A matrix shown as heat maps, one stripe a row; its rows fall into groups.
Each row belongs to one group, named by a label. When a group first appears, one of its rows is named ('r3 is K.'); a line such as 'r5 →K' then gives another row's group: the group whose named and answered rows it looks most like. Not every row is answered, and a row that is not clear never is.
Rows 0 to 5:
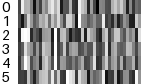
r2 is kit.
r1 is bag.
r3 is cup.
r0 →bag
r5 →bag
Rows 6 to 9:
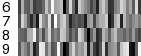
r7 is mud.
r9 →bag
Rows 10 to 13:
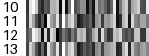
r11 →mud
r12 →cup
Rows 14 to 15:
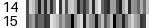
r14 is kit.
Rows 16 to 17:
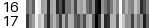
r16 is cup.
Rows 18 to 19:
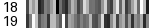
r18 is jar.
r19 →kit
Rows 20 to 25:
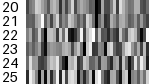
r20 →cup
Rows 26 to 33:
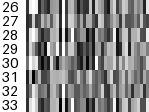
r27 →kit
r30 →mud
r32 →kit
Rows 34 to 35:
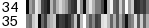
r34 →bag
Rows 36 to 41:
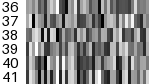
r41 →kit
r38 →cup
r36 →jar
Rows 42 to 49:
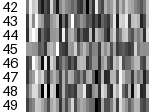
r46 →cup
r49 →cup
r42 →mud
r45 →jar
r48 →cup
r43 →cup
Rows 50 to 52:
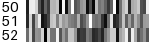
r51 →bag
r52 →mud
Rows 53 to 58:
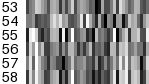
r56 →kit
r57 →cup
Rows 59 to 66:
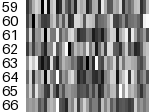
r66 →jar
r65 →mud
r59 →cup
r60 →bag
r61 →mud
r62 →bag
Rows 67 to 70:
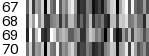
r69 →bag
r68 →kit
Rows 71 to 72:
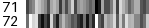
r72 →mud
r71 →cup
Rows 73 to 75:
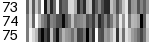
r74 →cup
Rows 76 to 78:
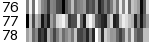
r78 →mud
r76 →cup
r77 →bag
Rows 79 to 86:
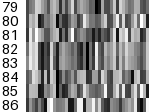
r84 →cup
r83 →mud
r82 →mud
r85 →jar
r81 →cup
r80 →jar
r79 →cup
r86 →bag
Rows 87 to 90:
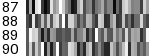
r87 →bag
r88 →kit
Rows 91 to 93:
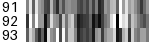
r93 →mud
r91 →mud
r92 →mud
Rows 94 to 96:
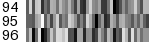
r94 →bag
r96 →bag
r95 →kit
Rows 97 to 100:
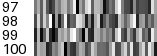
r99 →bag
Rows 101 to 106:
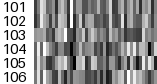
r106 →mud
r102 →cup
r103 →jar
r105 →jar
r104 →cup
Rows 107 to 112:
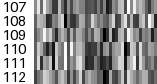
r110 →mud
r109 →kit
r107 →mud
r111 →mud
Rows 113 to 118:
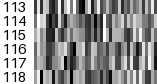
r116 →jar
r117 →jar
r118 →mud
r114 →mud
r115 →mud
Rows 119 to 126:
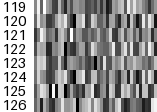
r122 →jar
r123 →mud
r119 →mud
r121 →kit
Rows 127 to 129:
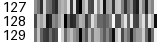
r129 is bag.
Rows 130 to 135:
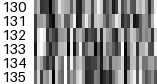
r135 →mud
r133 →cup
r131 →bag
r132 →kit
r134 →mud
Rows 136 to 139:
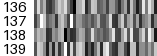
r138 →jar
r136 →jar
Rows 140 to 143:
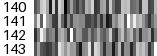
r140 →cup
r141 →mud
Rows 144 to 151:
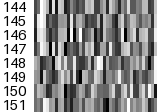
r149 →bag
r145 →kit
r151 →cup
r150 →jar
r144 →cup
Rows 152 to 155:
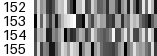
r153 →bag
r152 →jar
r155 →bag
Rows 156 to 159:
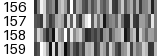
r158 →mud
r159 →cup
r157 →bag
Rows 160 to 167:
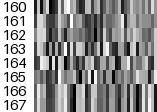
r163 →kit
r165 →bag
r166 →jar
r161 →mud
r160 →bag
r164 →cup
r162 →mud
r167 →jar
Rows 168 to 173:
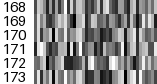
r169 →jar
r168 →kit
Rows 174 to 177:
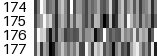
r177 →bag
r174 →kit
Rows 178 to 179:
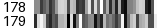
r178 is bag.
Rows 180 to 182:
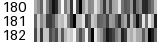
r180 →bag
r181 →jar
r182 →bag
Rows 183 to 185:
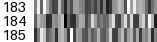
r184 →jar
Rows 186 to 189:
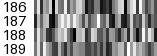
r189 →mud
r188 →jar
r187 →bag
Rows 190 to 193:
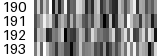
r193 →cup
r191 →kit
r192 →jar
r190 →kit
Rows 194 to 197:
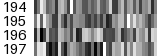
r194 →kit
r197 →mud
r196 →bag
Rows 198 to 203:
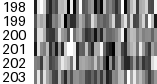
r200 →mud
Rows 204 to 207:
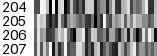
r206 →jar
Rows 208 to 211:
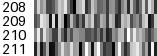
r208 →jar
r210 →mud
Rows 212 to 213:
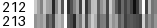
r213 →jar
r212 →jar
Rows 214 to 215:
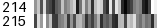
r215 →kit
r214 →bag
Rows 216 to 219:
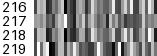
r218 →jar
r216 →jar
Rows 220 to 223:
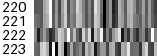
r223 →cup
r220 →kit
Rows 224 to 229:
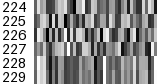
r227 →bag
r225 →cup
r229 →cup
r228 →cup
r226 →kit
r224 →jar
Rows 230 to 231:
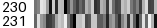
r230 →cup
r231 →jar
